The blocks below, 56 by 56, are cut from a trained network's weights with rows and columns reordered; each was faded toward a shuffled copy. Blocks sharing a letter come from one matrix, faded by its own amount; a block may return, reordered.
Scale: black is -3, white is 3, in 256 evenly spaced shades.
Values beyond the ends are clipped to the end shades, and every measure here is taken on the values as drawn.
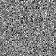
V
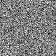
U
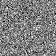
U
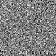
U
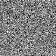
U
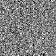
V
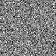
V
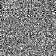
V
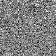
V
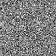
U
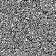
U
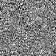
V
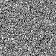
U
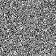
U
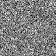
U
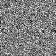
U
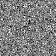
V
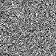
U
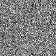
V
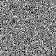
V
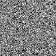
V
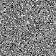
V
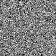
U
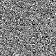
V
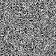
U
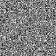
V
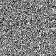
U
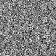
U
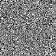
V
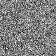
U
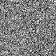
U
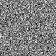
U
